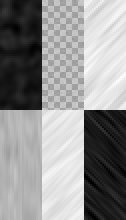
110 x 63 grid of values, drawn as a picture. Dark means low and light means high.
It is made of 2 by 3 panels. Panel 1,1: very low, blotchy, faint in contrast. Panel 1,2: high, checkered. Panel 1,3: very high, slanting up to the right, faint in contrast. Panel 2,1: high, streaked downward, faint in contrast. Panel 2,2: very high, slanting up to the right, faint in contrast. Panel 2,3: very low, slanting down to the right, faint in contrast.
